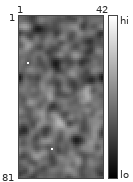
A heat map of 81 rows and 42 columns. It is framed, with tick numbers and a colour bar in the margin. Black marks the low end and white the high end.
Stripes: none. Grain: blotchy. Lone odd cells: 2, each higher than its neighbours. Average level on the scale: 40%. Mirror symmetry: none. Odd rows or columns: none.
